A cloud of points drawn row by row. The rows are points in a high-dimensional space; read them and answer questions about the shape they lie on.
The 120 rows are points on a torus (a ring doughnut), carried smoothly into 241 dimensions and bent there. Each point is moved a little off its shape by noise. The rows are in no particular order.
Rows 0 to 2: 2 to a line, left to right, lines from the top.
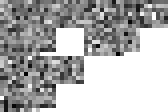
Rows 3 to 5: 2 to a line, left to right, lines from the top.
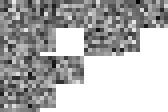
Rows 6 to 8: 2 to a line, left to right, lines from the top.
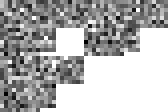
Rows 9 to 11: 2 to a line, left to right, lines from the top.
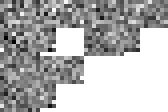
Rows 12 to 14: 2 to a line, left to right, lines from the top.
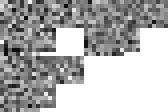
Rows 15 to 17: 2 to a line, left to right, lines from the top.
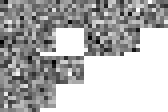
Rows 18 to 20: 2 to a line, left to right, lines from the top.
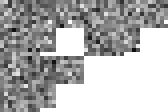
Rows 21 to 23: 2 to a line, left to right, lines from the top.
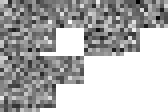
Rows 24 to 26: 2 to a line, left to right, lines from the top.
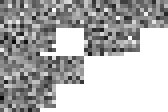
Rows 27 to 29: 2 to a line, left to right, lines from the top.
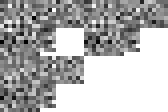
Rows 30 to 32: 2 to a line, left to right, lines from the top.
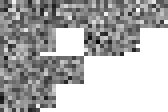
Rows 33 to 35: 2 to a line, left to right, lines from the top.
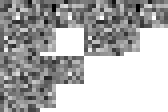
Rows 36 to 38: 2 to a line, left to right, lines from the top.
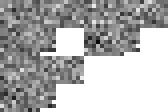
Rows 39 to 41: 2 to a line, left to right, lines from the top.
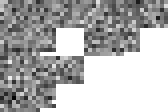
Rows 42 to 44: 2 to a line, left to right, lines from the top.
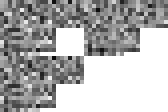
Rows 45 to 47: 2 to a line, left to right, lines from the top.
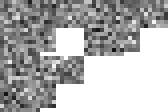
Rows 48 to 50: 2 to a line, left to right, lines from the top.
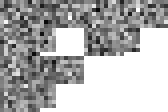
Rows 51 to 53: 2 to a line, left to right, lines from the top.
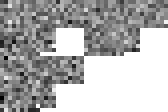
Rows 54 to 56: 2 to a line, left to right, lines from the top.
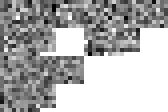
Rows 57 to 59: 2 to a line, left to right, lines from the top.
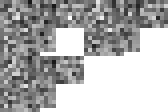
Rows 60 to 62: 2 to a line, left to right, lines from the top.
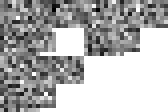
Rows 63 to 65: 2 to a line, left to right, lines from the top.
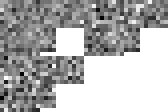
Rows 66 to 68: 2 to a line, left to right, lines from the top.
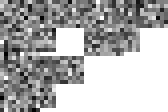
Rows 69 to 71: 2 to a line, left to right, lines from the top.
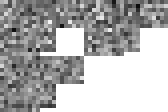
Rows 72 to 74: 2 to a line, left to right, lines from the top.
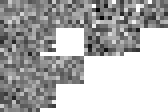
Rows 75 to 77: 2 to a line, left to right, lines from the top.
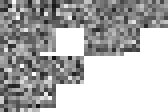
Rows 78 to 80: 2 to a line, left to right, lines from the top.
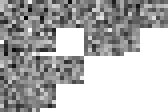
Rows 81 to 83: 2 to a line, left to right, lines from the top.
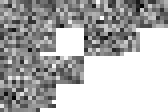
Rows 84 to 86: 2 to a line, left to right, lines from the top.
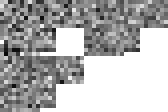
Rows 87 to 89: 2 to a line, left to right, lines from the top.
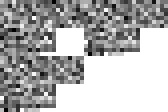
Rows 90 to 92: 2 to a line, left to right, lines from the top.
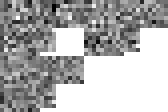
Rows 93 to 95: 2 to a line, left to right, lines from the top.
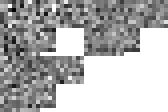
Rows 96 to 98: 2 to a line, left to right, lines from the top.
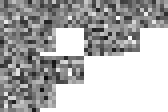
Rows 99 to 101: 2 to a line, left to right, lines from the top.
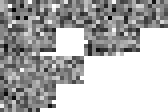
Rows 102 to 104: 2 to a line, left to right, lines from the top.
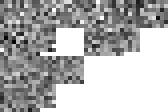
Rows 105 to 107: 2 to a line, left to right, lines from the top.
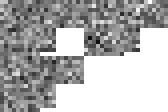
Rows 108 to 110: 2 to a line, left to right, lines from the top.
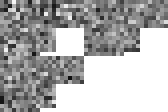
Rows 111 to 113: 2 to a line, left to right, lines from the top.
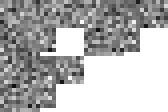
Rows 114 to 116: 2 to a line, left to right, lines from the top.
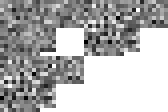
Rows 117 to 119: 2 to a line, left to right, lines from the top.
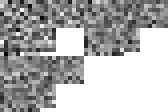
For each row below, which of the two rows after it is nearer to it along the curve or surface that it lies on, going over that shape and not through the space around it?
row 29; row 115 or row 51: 115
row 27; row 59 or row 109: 109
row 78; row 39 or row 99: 99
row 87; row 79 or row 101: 79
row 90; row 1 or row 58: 1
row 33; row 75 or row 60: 60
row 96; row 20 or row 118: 20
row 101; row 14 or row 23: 23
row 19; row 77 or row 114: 114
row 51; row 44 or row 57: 57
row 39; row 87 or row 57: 87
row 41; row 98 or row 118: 118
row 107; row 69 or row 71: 69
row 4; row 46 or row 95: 95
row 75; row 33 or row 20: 20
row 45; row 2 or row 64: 64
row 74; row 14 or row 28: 28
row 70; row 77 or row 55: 77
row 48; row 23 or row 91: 91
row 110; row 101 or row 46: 101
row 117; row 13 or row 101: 101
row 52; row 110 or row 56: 110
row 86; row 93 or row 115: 93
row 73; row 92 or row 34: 92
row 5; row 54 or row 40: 54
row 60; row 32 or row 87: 87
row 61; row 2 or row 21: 2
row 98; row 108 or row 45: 45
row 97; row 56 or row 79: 79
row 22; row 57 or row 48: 57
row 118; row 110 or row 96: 110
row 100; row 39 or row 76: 76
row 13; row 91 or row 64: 91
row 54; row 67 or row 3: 67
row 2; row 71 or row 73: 73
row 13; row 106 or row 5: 106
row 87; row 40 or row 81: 40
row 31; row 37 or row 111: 111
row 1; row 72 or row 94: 72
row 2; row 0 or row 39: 0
